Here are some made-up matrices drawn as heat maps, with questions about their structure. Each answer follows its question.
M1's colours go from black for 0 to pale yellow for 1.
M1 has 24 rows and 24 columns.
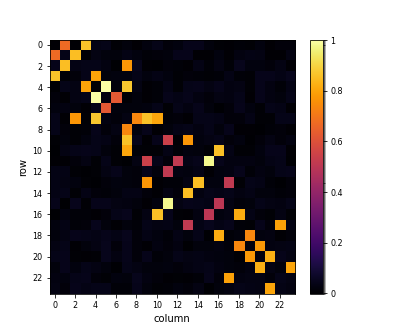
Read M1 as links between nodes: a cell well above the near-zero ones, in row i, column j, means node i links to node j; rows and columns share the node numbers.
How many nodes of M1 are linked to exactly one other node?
6
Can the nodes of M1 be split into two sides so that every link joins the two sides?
yes
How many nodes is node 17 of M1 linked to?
2
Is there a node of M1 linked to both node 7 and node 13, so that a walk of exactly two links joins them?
yes
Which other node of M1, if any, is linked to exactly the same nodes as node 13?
none
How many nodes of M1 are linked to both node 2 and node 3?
0
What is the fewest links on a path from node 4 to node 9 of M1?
2
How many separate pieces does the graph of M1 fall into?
1
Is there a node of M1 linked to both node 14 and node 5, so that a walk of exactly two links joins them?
no
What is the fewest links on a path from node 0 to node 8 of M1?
4
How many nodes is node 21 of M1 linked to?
2
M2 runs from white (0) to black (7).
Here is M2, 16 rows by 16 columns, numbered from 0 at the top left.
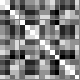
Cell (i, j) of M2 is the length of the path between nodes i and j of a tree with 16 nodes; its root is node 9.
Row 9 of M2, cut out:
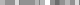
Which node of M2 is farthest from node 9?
11
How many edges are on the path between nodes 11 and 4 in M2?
7
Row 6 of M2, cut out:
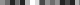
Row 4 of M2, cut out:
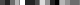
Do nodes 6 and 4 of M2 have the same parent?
no
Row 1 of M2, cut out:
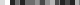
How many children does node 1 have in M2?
0
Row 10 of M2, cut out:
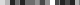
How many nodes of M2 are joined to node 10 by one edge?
1
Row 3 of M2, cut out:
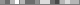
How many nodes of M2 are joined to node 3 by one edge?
3
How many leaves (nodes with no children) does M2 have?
8
